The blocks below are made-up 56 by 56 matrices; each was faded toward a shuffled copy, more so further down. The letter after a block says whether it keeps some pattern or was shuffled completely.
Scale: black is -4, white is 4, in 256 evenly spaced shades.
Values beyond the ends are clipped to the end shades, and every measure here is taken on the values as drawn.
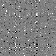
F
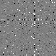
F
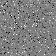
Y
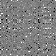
F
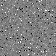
Y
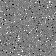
Y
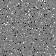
Y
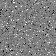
Y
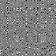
F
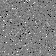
Y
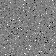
Y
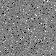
Y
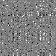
F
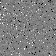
Y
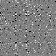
F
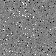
Y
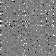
F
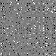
F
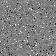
Y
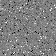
Y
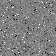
Y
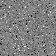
Y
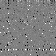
F
